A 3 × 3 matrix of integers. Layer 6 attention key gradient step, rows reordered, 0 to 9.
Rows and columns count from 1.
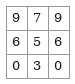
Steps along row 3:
up down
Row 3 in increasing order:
0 0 3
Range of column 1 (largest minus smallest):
9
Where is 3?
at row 3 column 2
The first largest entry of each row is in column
1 1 2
